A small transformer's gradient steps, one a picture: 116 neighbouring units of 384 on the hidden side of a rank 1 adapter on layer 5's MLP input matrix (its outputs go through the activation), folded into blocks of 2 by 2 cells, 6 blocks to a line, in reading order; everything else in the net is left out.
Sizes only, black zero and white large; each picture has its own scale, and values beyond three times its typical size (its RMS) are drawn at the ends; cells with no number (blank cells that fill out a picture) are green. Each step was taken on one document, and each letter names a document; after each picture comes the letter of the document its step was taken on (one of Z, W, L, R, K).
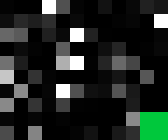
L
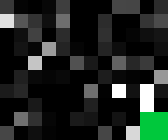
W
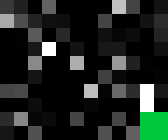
W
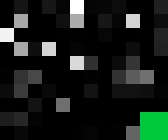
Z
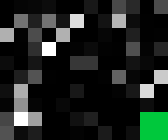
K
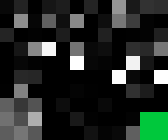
K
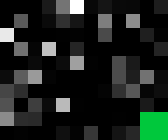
Z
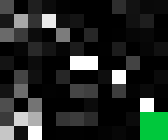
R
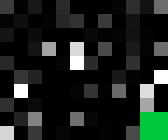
R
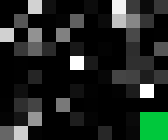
K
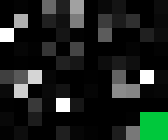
Z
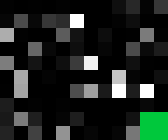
R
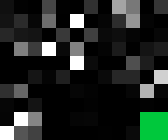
K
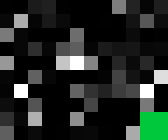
R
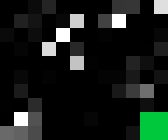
K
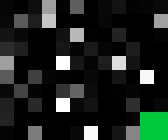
L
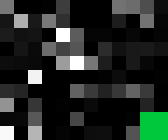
R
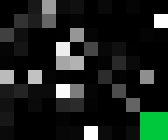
L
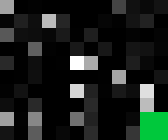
R
